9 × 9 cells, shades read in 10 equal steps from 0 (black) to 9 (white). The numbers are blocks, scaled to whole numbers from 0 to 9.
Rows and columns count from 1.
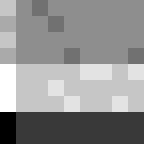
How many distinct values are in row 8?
2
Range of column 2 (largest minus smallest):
5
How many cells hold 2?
16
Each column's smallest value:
0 2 2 2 2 2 2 2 2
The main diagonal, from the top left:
7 5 5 5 7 7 7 2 2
